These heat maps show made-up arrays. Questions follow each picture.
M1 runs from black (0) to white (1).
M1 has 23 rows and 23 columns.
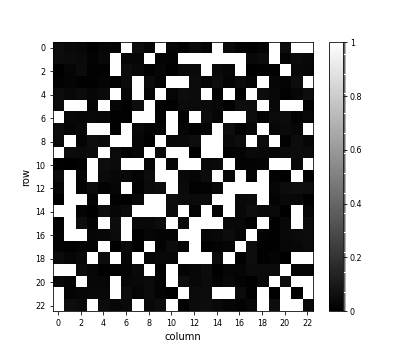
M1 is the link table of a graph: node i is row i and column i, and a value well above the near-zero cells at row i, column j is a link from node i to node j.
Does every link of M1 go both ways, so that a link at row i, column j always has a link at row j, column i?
yes
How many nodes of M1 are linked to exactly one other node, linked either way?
0
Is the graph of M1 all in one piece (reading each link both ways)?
yes
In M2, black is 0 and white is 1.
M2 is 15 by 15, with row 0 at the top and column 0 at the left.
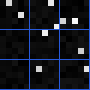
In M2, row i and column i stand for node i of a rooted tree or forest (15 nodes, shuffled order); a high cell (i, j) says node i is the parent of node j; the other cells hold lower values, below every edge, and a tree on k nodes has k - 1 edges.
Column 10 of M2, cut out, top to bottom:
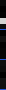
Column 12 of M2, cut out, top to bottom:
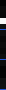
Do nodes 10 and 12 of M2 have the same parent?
yes
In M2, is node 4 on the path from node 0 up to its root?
no
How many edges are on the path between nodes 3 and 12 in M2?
1
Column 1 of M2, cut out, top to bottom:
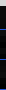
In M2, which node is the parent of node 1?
0
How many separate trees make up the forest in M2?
5
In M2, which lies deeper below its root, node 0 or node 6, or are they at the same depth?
node 6
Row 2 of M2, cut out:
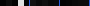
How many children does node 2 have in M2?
1
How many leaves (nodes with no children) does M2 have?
8
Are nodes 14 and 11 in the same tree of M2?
yes
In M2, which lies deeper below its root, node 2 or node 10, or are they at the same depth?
node 10
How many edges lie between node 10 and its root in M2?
2
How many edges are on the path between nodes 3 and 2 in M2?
1
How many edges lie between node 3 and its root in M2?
1
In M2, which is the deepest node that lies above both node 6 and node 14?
11
